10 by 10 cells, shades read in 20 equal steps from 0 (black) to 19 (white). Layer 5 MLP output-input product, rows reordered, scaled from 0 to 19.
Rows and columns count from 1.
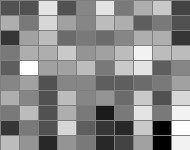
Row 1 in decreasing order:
17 17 15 13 10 9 6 6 6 5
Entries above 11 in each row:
4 5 4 8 6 2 4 4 3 3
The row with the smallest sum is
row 9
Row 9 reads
4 9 6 16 7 4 3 15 0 19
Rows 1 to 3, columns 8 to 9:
13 15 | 7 9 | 13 13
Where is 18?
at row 4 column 8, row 8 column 10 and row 10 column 10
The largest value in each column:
14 19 17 16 14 17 15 18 15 19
